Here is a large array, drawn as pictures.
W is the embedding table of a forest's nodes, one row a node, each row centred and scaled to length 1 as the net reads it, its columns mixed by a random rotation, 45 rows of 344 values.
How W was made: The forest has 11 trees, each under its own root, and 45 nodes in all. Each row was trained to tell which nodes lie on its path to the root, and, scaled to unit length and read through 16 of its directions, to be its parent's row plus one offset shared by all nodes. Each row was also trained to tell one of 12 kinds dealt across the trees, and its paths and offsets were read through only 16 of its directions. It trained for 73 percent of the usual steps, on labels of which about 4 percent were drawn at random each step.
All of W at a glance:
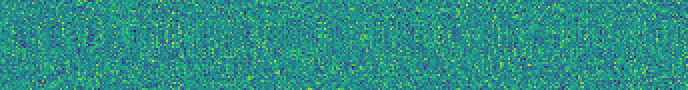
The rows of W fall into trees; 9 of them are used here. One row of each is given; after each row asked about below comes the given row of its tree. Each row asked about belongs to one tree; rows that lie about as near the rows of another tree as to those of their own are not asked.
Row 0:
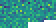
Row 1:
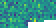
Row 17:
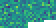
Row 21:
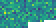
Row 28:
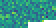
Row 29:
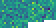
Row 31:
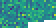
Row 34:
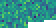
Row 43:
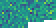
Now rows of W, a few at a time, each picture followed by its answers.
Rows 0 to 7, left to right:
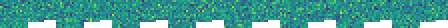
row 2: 31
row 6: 21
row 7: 43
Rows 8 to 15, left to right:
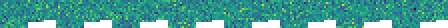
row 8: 1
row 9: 31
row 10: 17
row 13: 21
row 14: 43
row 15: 17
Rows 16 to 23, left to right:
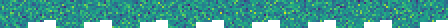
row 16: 31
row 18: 21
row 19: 17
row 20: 17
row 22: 0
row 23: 21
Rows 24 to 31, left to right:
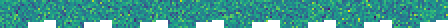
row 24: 28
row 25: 1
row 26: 28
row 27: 1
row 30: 0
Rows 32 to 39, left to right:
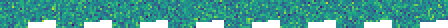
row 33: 31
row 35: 0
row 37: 21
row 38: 17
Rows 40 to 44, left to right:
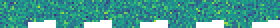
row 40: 1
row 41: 43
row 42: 28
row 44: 34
